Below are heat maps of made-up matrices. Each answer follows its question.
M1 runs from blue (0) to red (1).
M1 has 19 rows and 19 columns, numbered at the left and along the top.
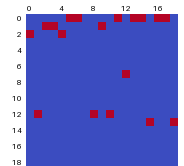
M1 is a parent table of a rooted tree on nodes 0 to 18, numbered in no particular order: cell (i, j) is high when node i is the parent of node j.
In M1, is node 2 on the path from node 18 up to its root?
yes
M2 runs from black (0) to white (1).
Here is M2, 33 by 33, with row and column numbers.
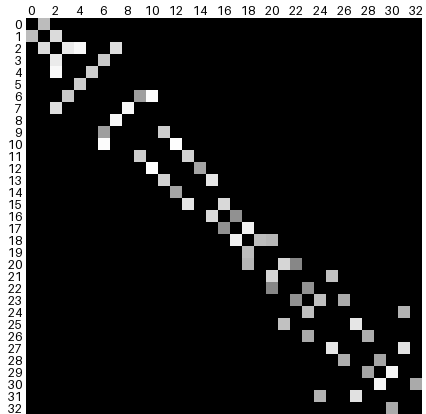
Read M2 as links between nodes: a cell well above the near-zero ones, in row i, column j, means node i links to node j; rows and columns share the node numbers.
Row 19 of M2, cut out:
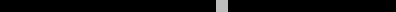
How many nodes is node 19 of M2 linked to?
1
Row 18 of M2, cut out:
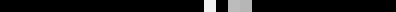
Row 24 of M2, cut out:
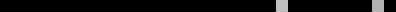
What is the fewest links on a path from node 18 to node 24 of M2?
4
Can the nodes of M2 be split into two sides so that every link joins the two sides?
yes
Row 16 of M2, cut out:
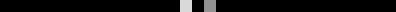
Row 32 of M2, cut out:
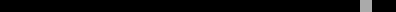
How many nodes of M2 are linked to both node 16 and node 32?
0
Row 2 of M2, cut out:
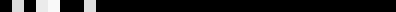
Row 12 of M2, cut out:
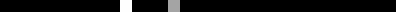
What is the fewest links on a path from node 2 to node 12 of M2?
4
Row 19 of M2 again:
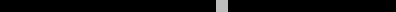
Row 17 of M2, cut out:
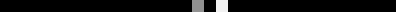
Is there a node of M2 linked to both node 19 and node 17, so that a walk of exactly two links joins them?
yes
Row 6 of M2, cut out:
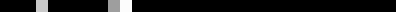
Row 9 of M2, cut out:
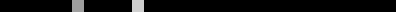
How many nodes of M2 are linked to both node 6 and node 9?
0
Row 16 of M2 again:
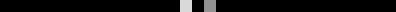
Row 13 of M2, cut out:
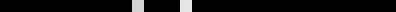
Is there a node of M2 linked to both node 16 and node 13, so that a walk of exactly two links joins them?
yes
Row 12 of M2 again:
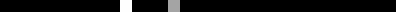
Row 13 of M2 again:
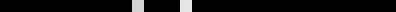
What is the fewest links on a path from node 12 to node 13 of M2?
5
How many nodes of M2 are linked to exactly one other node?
6
